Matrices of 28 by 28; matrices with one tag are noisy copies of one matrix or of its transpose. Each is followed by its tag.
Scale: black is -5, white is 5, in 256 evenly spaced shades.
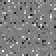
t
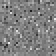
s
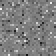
t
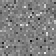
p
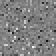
p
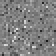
p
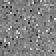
s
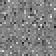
t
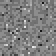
p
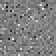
s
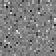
s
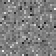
t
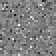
s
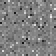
t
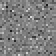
s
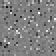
s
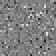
p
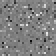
p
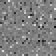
t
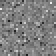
t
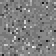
p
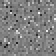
s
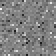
t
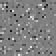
s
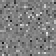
p
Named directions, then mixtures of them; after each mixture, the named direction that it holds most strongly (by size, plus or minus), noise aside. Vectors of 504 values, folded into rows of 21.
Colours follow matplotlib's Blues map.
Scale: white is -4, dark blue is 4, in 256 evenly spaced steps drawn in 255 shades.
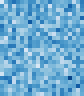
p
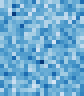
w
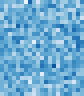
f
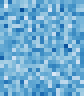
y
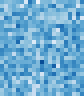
f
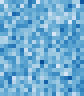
p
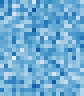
w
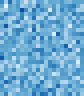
y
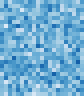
y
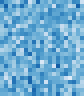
f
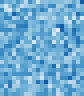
f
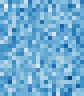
p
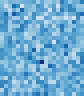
w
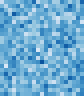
w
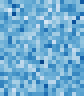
w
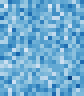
p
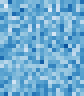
y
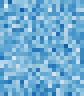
y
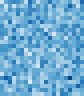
p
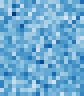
w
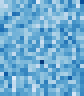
w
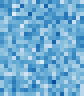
w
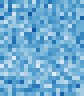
w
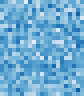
f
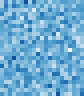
y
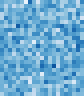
f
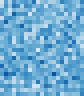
w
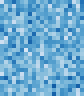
p
